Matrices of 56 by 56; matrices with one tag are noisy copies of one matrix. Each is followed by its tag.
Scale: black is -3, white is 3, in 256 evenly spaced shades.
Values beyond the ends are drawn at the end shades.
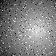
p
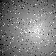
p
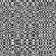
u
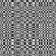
u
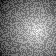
p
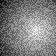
p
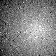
p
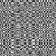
u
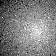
p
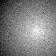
p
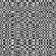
u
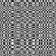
u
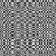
u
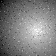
p
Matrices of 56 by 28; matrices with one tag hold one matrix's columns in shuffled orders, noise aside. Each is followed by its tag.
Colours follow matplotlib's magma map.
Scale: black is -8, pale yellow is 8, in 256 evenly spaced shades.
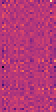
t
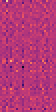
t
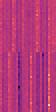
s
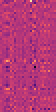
t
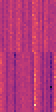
s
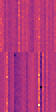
s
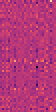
t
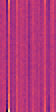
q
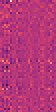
t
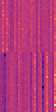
s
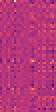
t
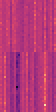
s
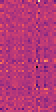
t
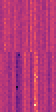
s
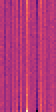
q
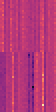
s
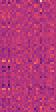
t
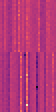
s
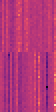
s
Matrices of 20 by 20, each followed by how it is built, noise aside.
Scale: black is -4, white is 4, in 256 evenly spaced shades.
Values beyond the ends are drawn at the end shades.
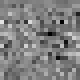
uneven rows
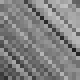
Toeplitz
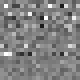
uneven rows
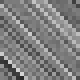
Toeplitz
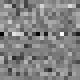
uneven rows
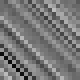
Toeplitz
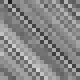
Toeplitz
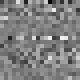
uneven rows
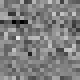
uneven rows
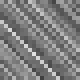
Toeplitz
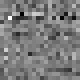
uneven rows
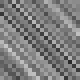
Toeplitz
